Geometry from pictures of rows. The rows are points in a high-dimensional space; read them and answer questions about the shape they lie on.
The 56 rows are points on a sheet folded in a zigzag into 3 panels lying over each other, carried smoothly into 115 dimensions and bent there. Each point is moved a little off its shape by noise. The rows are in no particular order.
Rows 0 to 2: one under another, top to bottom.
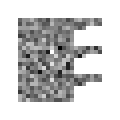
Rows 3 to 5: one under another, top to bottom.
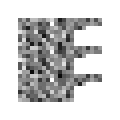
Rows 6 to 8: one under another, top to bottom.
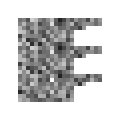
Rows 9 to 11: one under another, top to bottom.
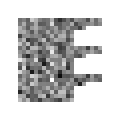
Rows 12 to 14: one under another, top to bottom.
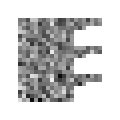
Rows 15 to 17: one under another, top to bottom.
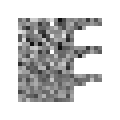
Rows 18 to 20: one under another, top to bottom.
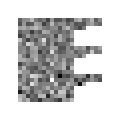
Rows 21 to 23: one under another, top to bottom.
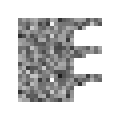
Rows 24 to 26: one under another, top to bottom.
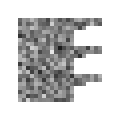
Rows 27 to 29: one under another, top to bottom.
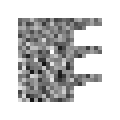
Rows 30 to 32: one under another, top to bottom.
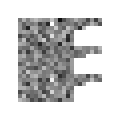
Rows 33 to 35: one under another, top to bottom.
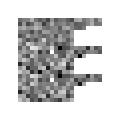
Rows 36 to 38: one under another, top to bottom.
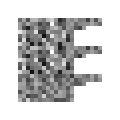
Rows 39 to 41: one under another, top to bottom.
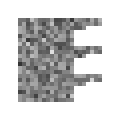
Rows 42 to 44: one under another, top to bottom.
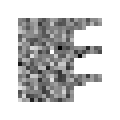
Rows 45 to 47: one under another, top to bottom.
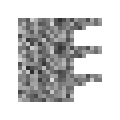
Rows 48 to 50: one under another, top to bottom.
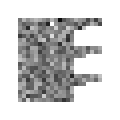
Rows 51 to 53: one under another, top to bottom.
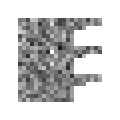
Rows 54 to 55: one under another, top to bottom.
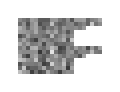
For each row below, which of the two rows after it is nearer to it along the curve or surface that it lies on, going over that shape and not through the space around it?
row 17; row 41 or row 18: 18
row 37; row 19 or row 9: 19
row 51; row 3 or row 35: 3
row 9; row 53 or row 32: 53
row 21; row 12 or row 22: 12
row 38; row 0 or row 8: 0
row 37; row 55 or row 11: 55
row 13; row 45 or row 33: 33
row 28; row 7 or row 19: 19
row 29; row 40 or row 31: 31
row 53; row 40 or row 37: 40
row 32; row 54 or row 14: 54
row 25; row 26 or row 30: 26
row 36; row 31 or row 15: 15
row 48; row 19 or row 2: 19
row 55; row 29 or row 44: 44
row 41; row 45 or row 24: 24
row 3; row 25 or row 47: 47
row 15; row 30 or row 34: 30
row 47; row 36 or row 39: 36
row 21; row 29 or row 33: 33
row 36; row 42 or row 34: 42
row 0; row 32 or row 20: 20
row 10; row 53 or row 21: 21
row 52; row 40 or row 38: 40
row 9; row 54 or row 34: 34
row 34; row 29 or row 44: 29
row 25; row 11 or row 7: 7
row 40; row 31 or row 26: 31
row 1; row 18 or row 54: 54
